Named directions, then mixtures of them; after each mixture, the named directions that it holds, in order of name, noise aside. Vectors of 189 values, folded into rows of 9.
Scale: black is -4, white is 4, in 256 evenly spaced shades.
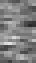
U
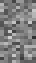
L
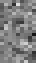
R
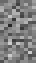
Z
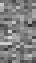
L, U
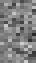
R, Z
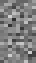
R, Z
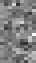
R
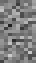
Z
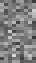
L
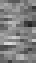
U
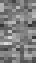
L, U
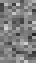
L, R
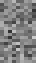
L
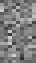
L, Z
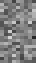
L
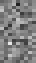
R, Z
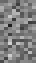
Z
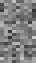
L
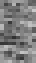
R, U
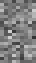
L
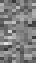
L, U
